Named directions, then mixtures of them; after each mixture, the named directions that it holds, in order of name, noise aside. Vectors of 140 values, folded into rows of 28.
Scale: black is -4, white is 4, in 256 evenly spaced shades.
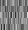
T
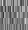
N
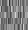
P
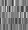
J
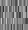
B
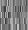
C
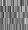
N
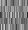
T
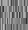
B, P, T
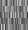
T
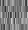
C, T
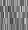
C, N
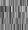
B, N, P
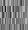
C, N, T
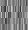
C, P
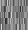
C, T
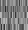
T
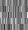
B, C, T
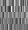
J, N, P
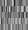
J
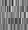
J, P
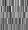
J, N, P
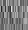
N, P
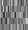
B, C, N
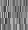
C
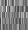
C, J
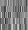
C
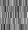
C, T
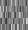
B, C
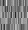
T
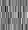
C, P, T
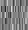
C, N, P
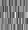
B, P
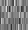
J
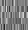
J, T
